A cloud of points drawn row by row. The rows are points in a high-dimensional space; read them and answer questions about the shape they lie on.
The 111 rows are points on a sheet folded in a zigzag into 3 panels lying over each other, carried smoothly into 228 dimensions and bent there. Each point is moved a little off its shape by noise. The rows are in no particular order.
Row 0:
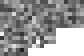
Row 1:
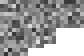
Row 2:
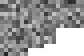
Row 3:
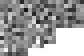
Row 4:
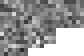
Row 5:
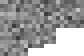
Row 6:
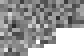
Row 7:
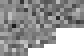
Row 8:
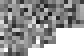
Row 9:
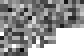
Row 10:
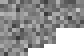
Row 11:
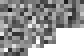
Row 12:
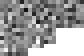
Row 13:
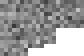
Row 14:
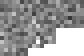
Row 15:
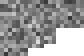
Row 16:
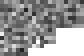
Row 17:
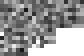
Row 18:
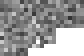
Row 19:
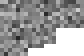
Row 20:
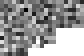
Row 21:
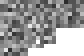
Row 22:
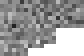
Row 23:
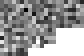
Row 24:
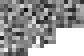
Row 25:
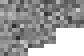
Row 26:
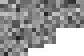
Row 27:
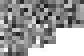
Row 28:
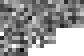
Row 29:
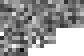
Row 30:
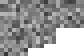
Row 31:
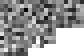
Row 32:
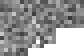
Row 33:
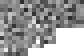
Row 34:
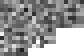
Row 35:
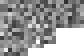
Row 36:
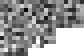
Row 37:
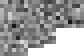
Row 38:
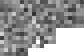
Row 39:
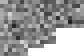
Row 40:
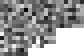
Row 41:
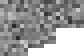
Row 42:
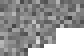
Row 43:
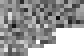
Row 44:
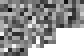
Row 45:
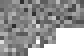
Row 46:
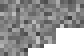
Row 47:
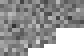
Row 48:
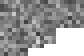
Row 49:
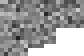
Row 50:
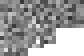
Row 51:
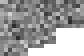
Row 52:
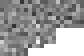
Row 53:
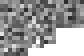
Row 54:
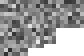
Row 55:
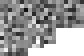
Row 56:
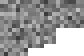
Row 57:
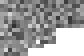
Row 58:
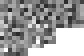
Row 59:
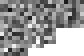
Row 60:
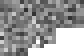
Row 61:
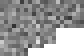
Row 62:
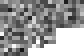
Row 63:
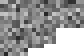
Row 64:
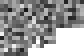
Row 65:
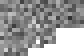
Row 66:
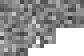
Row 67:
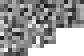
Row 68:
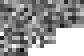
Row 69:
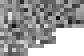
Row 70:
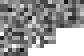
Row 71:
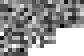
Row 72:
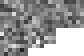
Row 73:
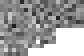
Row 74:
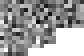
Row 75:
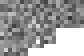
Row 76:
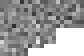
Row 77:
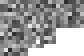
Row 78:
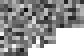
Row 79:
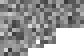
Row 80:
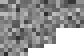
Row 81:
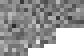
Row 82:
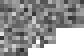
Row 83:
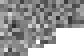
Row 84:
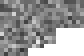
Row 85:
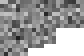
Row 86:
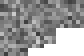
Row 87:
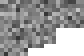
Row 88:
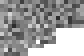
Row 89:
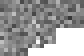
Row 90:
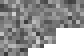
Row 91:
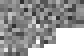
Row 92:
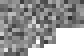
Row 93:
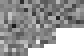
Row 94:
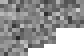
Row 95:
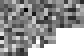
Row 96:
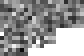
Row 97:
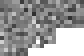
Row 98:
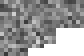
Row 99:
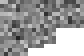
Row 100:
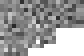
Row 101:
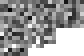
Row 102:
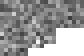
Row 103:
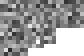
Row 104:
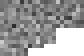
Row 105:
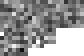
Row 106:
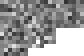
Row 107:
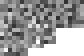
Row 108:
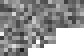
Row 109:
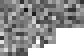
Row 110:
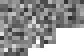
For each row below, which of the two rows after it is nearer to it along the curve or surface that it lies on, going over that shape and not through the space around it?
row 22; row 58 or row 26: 26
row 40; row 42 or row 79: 42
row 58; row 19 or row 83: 83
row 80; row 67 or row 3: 3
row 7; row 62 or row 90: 62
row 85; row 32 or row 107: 107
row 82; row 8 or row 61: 61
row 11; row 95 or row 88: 88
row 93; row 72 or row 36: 36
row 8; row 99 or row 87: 99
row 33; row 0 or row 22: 22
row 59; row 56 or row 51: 51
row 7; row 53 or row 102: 53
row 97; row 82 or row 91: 82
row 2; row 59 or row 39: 39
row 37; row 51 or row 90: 51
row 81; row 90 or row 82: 82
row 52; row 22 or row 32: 32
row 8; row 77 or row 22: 77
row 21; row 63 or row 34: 63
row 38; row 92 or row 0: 0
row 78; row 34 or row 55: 55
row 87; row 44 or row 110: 110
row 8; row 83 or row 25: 83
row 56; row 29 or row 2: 2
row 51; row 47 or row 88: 88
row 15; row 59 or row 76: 59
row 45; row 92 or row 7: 92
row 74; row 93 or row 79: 79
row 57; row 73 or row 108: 73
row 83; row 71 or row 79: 79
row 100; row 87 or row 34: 87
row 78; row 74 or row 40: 40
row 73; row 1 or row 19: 19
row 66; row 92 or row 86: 86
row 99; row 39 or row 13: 39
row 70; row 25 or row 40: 40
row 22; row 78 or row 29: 78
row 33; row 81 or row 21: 81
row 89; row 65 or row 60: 60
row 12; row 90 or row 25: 25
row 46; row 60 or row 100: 60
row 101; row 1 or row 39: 1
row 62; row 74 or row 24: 24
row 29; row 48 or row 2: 48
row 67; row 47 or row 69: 69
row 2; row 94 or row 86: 94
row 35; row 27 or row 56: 27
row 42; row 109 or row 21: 109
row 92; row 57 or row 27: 57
